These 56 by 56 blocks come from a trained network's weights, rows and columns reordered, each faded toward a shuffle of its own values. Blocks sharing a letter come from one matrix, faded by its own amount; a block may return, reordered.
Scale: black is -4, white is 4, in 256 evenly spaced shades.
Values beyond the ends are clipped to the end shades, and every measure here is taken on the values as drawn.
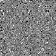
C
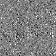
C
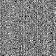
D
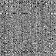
D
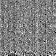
D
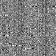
D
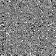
C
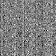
D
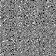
C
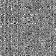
D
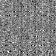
D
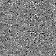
C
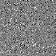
C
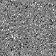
C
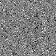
C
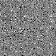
C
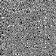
C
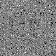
C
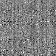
D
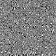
C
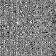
D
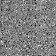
C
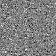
C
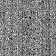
D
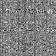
D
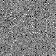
C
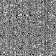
D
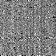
D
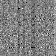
D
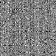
D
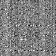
D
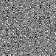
C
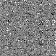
C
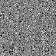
C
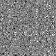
C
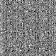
D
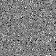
C
